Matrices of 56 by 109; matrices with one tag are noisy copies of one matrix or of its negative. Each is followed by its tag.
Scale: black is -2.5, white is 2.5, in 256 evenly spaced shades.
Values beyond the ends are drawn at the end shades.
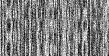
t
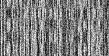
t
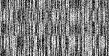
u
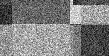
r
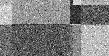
r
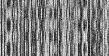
t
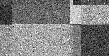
r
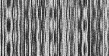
t
